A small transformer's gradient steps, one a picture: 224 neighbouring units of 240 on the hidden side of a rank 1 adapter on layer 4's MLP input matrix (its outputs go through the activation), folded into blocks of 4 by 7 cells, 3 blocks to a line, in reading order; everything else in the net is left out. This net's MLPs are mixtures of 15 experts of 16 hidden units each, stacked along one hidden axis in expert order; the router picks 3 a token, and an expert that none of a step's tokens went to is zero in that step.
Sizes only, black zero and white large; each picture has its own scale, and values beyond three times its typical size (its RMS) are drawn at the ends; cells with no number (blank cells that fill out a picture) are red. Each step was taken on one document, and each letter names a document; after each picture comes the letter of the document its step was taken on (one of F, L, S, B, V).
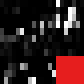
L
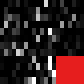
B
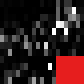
L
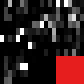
L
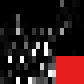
B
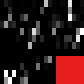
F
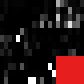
L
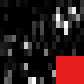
L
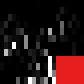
B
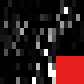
B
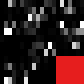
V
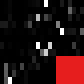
V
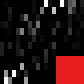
F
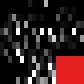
B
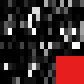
V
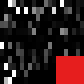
V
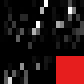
F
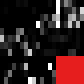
L
